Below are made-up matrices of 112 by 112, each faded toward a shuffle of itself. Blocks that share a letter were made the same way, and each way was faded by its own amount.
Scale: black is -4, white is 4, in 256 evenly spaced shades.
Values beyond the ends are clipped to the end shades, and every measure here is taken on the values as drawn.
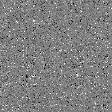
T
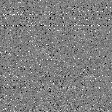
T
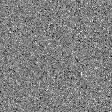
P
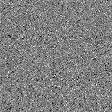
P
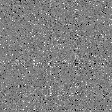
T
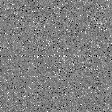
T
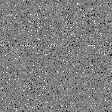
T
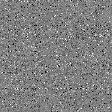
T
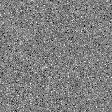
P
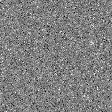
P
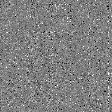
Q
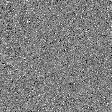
P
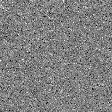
P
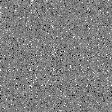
Q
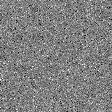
P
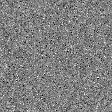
P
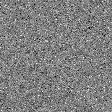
P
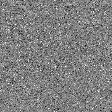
P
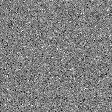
P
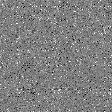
T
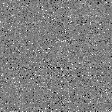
T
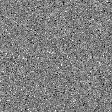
P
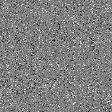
T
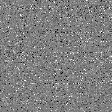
T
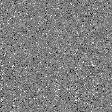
Q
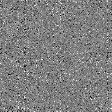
Q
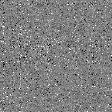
T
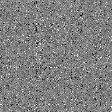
Q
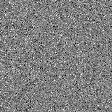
P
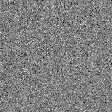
P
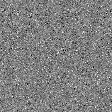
P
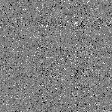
Q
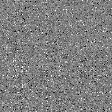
Q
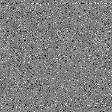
T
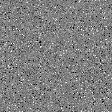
T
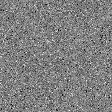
P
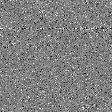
T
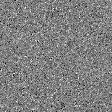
P
